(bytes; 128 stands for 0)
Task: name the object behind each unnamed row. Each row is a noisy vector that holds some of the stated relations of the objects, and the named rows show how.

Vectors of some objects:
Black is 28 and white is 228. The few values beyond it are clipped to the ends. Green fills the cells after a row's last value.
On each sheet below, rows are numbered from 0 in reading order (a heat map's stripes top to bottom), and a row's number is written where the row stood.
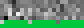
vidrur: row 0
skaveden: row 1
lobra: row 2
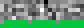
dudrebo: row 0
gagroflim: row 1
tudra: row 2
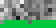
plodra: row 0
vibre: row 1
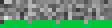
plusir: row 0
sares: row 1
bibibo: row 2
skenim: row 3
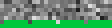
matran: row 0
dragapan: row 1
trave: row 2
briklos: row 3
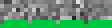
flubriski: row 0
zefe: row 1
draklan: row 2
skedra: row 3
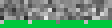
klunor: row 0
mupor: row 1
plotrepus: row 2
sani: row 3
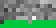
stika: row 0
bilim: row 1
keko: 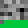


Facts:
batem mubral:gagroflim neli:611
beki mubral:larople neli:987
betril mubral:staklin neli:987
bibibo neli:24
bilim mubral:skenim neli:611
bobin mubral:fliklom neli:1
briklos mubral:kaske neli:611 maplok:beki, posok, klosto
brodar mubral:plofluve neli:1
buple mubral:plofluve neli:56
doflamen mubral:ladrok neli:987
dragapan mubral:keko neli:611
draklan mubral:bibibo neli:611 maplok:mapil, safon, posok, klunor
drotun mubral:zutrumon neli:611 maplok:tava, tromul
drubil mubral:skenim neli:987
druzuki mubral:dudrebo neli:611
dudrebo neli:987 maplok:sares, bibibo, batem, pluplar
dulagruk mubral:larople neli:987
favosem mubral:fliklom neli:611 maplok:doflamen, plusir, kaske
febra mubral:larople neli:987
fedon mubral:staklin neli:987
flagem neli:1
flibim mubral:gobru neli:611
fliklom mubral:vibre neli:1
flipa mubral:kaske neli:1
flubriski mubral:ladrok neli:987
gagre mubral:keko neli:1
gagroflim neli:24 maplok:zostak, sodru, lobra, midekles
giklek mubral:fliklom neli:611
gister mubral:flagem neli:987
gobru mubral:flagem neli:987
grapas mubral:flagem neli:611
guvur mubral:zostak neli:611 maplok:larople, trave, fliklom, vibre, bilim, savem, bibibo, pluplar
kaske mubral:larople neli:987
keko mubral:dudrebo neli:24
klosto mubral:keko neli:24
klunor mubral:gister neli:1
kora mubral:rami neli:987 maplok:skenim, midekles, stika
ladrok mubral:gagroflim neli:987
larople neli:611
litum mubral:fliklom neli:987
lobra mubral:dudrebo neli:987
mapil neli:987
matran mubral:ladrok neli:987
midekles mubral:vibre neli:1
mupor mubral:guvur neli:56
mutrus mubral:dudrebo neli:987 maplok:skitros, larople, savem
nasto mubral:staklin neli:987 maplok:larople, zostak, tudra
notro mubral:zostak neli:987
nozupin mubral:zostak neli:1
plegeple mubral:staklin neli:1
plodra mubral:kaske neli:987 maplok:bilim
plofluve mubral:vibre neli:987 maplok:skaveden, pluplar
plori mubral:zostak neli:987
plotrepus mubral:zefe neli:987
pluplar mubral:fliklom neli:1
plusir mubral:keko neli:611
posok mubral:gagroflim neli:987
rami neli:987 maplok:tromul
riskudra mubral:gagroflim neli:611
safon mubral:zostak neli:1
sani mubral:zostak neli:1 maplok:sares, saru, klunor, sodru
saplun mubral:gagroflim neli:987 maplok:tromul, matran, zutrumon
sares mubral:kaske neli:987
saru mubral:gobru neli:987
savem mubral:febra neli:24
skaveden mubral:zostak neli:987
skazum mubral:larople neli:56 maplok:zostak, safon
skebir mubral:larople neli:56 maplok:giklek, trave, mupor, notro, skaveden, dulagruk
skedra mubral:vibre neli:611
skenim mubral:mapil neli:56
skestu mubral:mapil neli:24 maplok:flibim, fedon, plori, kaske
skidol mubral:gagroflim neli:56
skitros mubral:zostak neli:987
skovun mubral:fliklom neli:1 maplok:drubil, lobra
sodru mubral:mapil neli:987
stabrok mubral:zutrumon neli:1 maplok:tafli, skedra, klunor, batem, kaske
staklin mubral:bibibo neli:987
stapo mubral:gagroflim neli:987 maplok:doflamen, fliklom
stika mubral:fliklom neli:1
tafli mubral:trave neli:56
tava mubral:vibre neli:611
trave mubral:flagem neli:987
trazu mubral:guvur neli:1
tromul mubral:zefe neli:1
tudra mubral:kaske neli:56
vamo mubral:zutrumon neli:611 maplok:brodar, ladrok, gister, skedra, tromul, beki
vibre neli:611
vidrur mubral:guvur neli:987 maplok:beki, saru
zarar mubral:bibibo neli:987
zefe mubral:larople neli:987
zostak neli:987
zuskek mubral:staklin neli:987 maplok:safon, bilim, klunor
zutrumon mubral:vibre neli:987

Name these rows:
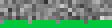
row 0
staklin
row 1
kora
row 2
beki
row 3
buple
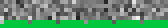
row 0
zostak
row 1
mutrus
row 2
klosto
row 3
flagem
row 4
drotun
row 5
posok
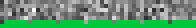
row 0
favosem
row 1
kaske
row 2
savem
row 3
skazum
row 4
larople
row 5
plofluve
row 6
druzuki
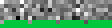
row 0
zuskek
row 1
rami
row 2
nasto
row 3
flipa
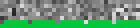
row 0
stabrok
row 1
stapo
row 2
skidol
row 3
tafli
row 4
guvur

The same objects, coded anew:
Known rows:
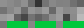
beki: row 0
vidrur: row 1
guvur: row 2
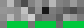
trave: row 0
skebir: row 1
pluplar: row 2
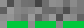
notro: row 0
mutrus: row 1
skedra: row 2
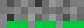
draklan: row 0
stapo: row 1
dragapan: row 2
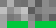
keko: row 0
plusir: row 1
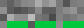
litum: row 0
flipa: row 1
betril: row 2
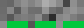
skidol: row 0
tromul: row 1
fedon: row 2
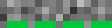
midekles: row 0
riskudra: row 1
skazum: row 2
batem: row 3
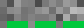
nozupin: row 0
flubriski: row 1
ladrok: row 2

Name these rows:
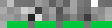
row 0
bibibo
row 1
zutrumon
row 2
safon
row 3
skenim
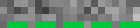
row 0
stabrok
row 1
favosem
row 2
klunor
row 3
mupor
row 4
dudrebo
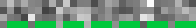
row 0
tudra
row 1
plodra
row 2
gagroflim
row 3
skestu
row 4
giklek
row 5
kaske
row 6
zostak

